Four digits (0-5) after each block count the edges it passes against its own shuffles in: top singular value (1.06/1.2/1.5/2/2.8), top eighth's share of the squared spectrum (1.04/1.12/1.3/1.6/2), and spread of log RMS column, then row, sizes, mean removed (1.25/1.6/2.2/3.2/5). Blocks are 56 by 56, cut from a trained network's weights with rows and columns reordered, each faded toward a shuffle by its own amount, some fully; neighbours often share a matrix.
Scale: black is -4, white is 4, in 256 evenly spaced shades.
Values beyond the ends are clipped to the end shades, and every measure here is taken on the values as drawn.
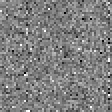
2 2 1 0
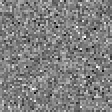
0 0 0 0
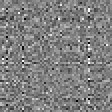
4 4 2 2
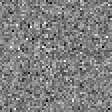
3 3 1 1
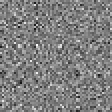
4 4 2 2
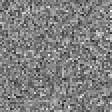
1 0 0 0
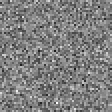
1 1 0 0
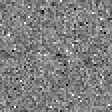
0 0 0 0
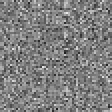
3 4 2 1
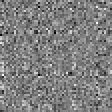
4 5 3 2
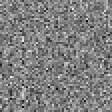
3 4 2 0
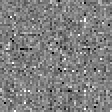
3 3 1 1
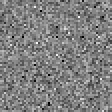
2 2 1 0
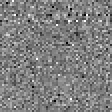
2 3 1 1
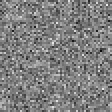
2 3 1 0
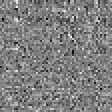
3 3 2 1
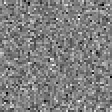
3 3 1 1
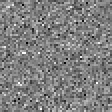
2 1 0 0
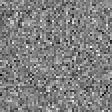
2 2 0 1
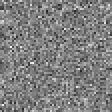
3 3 0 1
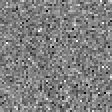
0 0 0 0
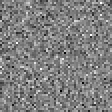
3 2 0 1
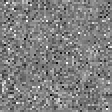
2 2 1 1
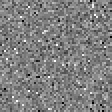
0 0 0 0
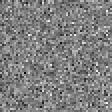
2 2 1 1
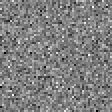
0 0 0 0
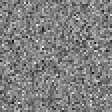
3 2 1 0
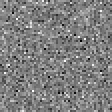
1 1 0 0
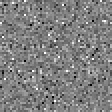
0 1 0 0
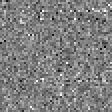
2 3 1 1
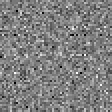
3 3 1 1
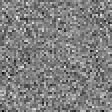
3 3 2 1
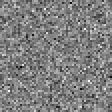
0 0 0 0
